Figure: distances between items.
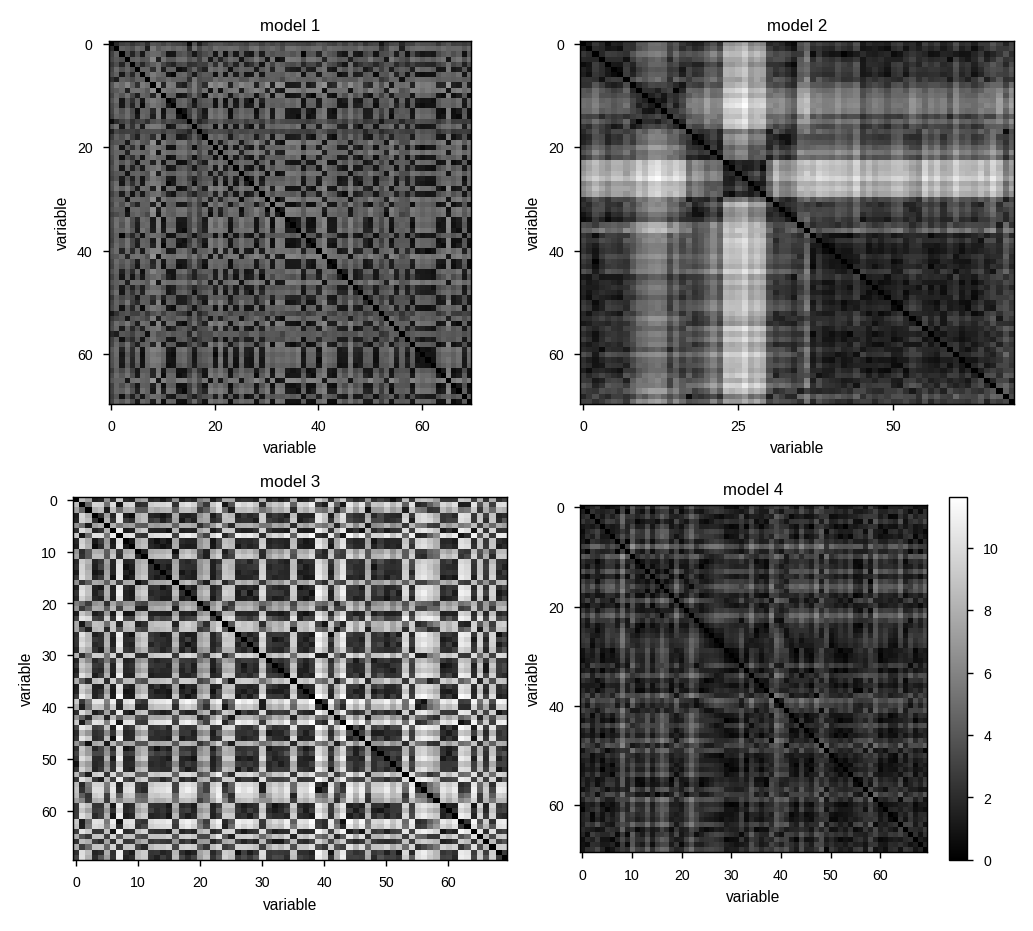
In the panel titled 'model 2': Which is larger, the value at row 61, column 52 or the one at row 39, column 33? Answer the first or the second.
the second
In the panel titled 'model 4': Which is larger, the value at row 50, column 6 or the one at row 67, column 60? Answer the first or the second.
the first
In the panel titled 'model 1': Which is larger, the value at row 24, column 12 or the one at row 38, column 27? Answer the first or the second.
the second
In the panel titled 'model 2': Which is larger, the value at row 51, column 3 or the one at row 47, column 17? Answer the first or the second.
the second
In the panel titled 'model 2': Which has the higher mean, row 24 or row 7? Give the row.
24
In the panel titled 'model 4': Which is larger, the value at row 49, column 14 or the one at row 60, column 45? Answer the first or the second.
the first
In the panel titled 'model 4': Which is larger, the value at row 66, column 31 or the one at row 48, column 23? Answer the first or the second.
the second
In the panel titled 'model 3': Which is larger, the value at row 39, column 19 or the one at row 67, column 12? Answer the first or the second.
the first
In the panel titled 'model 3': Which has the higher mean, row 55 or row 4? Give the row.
55
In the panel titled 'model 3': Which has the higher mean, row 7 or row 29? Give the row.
7
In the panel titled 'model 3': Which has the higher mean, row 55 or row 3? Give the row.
55
